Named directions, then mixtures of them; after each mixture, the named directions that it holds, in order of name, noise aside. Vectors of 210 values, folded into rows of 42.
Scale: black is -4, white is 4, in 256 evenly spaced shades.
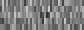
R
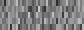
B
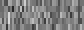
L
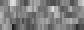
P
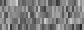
B, P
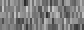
P, R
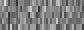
B, L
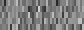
B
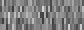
L, R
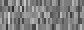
L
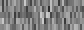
R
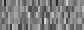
B, R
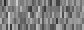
B, L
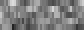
P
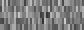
R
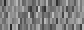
B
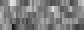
P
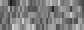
L, P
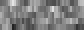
P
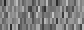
B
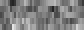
P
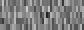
R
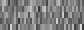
B, R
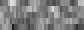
P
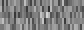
R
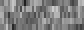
L, P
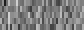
B, L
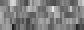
P
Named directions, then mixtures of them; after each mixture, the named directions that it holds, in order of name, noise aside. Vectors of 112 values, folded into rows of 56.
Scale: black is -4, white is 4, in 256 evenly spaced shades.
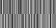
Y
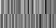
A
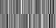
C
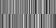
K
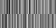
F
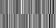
C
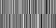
K, Y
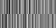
F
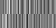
F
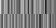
A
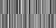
C, F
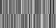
C, Y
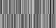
C, Y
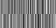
K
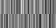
A, C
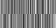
K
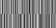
Y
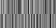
A, Y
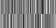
K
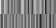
A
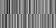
F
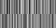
C, F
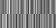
F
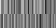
A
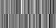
A, C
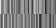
A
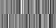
A, C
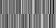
C, Y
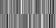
C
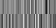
A, K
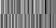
A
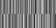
K, Y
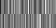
A, K
